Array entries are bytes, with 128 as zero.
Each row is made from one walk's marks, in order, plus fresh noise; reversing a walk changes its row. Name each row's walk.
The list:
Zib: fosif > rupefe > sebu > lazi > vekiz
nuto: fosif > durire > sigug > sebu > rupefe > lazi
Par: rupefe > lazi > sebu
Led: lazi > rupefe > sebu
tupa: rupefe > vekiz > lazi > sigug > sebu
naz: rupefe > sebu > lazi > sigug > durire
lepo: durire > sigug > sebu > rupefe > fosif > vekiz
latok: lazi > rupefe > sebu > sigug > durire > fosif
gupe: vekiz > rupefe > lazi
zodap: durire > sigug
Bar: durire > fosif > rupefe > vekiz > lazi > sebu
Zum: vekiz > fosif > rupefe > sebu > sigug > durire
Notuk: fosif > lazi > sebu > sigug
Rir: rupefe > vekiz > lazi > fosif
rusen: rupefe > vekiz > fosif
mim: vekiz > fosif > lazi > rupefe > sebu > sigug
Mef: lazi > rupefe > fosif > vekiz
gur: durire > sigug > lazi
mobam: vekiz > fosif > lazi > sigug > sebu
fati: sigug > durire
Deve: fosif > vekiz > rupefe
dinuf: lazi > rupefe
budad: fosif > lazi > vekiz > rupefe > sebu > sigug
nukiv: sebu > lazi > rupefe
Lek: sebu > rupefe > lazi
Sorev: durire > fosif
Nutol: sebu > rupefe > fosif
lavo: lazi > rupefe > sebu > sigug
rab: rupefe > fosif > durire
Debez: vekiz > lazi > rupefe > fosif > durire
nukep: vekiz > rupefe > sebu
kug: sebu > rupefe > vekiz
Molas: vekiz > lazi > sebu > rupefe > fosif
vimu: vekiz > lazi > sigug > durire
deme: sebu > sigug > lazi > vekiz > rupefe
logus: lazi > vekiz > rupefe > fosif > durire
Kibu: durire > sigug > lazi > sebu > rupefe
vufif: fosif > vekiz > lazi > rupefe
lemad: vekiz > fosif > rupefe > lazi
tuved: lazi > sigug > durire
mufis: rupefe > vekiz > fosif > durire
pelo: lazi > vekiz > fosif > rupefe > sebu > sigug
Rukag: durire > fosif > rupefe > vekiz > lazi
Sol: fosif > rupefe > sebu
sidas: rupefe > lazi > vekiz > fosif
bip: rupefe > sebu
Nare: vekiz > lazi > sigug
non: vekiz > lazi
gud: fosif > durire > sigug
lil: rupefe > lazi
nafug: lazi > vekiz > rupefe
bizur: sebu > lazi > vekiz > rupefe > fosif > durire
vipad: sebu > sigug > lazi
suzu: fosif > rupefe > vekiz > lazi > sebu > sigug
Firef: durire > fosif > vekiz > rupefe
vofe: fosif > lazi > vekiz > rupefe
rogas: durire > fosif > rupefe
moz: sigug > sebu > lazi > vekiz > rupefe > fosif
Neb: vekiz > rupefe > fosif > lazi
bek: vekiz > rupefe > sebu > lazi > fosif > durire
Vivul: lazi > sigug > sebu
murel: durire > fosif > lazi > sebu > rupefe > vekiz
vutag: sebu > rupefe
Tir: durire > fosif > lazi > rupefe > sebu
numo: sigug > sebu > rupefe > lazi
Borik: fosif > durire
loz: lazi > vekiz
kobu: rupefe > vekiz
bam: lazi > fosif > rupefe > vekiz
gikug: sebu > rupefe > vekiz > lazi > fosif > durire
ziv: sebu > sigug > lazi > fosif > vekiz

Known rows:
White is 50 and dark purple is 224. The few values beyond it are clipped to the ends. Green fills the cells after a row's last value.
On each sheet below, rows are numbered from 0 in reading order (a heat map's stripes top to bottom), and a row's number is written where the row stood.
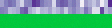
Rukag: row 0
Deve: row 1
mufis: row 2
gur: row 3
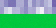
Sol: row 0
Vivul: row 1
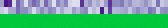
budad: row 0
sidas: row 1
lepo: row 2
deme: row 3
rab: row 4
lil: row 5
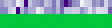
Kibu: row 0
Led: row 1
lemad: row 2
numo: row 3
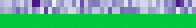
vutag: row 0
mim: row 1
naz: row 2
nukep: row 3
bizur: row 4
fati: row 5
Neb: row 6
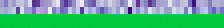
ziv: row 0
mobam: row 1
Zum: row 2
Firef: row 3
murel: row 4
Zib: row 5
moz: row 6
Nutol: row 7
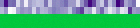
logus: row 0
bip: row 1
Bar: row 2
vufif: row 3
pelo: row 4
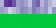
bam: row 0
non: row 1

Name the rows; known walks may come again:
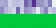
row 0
vipad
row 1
Rir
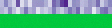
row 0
Par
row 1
lavo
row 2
vofe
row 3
dinuf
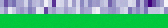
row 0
nafug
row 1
gur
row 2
fati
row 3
Vivul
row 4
zodap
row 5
lemad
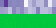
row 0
rusen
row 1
nukiv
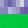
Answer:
Rukag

